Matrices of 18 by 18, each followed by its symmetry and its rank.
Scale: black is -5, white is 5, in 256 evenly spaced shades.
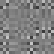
antisymmetric, rank two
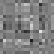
antisymmetric, rank two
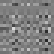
neither, rank two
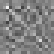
symmetric, rank three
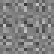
antisymmetric, rank two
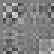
symmetric, rank three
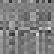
neither, rank three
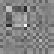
symmetric, rank three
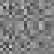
neither, rank three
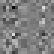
neither, rank three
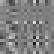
neither, rank two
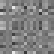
neither, rank two
